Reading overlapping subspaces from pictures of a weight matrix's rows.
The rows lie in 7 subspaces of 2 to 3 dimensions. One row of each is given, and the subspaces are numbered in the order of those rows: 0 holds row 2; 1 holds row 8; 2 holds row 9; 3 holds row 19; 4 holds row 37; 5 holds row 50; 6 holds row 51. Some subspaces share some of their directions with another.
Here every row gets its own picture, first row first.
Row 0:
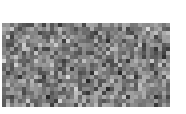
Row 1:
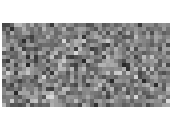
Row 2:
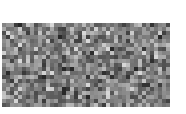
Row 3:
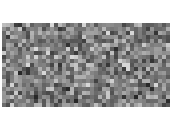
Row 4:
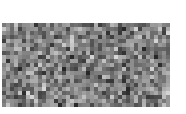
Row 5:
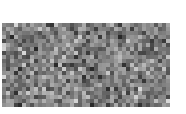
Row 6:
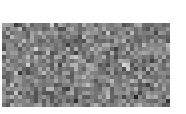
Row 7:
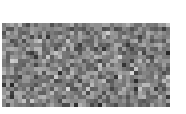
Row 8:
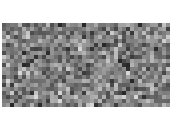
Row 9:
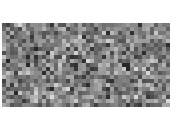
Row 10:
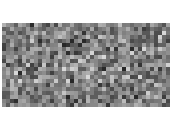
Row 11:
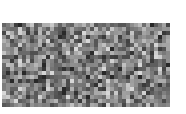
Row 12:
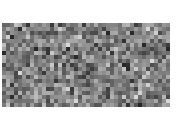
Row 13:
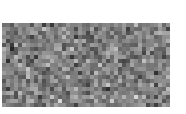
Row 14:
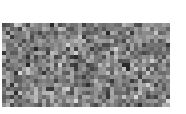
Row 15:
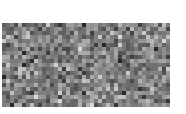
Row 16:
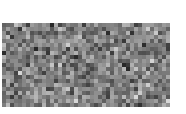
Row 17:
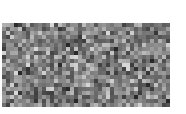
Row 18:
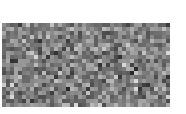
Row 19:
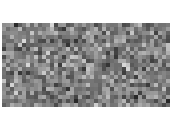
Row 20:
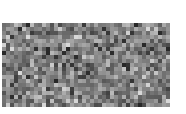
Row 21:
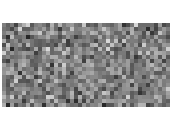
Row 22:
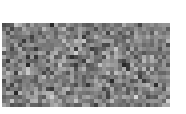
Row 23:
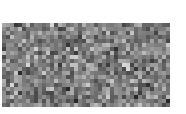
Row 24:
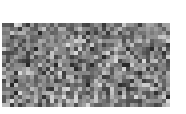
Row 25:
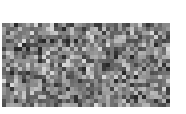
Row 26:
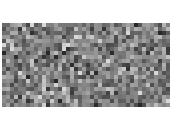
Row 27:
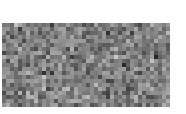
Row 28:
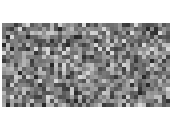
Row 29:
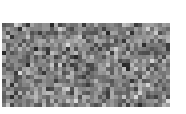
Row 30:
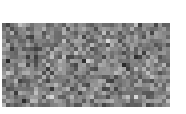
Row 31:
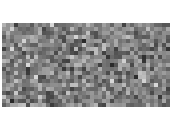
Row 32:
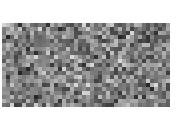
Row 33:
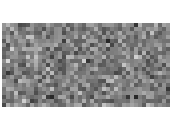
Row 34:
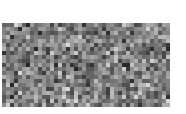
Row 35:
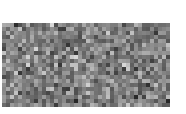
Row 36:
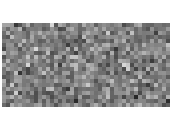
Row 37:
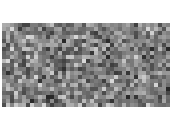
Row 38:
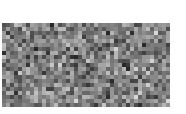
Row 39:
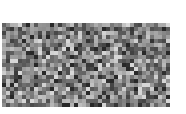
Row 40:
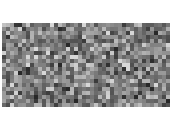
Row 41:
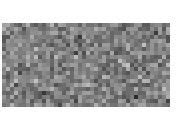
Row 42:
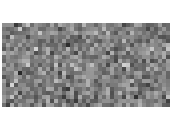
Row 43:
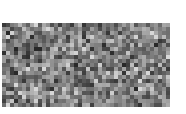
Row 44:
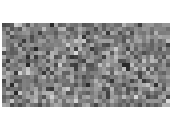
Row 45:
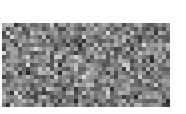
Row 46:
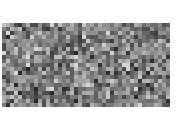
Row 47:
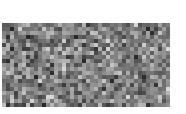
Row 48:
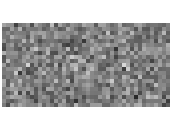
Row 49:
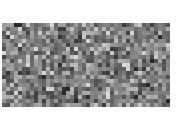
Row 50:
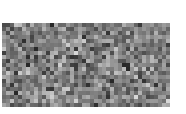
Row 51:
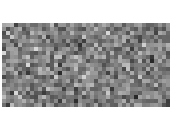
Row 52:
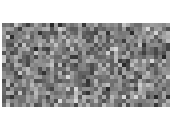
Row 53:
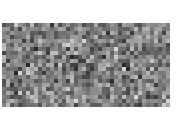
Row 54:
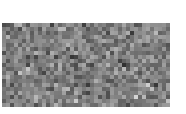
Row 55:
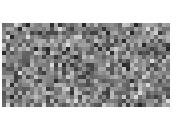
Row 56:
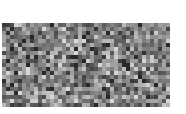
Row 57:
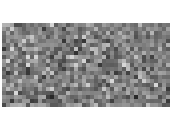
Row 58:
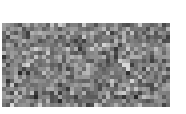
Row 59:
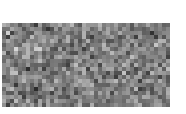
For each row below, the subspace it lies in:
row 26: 5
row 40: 1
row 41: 0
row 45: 6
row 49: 0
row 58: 1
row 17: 3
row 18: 6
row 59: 3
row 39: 6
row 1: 5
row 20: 5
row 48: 0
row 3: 1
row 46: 3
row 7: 6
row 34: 4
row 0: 5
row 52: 5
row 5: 1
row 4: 0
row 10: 0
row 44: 4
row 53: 0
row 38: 4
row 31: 2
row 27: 0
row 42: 4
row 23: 6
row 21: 2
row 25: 3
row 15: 1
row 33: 2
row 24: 4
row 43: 3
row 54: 1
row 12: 2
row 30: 2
